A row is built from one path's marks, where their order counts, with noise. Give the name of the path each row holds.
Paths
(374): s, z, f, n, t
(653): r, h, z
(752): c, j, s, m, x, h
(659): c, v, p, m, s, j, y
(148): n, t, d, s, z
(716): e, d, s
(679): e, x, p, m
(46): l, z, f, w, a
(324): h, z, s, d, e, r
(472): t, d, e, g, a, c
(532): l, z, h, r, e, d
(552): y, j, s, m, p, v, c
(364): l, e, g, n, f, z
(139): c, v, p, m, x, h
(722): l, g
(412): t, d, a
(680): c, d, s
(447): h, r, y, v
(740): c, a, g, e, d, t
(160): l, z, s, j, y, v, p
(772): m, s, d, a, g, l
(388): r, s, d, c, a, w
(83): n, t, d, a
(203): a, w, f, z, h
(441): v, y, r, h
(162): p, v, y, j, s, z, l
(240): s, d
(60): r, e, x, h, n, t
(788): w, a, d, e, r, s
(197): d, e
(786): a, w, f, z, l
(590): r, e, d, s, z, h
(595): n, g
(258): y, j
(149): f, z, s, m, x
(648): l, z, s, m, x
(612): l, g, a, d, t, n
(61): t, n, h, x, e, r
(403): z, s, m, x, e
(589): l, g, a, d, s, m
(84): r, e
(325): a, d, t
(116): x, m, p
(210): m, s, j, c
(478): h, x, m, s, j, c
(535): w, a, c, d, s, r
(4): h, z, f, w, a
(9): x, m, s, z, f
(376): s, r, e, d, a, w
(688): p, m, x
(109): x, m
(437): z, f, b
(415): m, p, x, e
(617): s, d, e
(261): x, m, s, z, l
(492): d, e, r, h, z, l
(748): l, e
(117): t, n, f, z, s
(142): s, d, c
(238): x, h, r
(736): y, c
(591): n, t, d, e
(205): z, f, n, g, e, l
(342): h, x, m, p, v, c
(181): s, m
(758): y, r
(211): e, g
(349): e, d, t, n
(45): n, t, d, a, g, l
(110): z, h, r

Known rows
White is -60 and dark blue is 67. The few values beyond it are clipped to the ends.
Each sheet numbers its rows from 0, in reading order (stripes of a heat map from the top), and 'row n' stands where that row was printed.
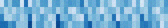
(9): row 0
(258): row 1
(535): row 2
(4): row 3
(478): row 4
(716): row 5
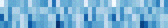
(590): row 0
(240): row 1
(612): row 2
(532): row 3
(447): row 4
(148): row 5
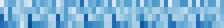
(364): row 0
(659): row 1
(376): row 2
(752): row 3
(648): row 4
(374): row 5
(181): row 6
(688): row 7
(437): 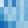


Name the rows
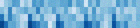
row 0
(595)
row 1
(472)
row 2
(203)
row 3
(205)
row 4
(46)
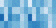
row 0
(238)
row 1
(679)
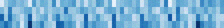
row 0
(492)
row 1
(160)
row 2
(591)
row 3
(736)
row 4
(441)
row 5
(617)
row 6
(60)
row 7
(412)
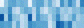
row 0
(84)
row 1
(748)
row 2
(149)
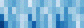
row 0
(589)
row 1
(324)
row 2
(197)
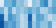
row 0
(722)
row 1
(758)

